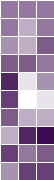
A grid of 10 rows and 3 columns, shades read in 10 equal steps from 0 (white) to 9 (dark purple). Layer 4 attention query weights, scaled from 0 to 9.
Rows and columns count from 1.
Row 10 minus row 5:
-4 6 3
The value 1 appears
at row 5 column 2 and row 6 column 3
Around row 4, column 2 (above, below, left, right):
3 1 6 5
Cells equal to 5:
7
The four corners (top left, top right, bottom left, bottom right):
5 5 4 7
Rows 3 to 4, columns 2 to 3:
3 6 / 6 5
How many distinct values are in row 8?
3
